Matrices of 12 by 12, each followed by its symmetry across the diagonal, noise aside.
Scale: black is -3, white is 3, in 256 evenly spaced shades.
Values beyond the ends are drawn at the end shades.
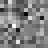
antisymmetric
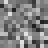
antisymmetric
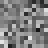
antisymmetric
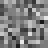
antisymmetric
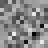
symmetric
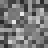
symmetric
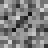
symmetric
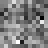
antisymmetric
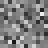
antisymmetric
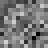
symmetric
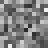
symmetric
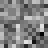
symmetric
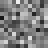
antisymmetric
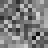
symmetric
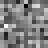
antisymmetric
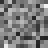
symmetric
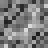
symmetric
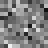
antisymmetric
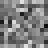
antisymmetric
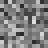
antisymmetric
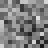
symmetric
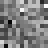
antisymmetric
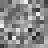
symmetric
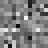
antisymmetric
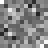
symmetric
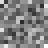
symmetric
